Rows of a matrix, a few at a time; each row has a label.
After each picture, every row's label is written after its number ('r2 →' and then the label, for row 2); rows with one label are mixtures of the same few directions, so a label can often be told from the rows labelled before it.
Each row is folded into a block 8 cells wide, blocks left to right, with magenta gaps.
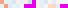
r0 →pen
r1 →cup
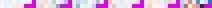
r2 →cup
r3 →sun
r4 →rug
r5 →pen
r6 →rug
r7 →sun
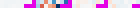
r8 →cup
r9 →sun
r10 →rug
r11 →pen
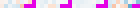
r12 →sun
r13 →cup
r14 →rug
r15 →sun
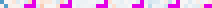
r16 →pen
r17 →rug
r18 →rug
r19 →pen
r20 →rug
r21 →sun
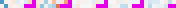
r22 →pen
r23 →sun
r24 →rug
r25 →cup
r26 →rug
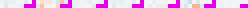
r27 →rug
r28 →rug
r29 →sun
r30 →rug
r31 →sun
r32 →cup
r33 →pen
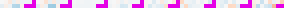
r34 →cup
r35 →cup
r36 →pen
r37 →cup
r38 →sun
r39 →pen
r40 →cup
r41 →sun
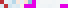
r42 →pen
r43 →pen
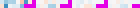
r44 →rug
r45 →cup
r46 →cup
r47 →cup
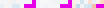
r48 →cup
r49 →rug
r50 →sun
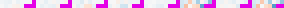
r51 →cup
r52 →sun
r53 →cup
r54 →cup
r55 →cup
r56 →sun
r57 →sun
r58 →sun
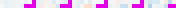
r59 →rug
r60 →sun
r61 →cup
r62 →cup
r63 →rug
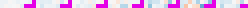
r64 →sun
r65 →rug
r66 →sun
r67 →cup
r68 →rug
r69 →sun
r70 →rug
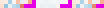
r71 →sun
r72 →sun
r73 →sun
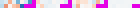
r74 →sun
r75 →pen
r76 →rug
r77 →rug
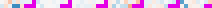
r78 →cup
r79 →pen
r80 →sun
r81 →sun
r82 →sun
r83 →pen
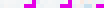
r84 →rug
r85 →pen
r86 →cup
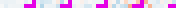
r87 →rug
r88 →rug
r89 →cup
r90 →sun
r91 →pen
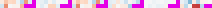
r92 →rug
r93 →cup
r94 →rug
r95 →sun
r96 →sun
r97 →cup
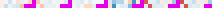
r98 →sun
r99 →pen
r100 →cup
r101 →rug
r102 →pen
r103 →pen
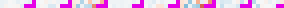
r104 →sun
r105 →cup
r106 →sun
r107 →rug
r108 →cup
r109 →sun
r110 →rug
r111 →pen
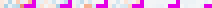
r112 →sun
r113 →sun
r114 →cup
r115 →sun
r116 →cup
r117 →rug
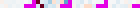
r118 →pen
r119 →pen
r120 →cup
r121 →sun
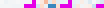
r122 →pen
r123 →cup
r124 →sun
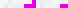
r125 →sun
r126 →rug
